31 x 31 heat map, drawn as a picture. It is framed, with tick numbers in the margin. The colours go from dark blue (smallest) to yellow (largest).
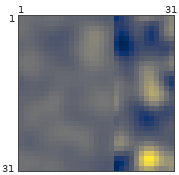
Ninth with the highest average: bottom right. Grain: blotchy. Mirror symmetry: none. Lone odd cells: none. Seam: vertical, 60% of the way across, the left part calmer.
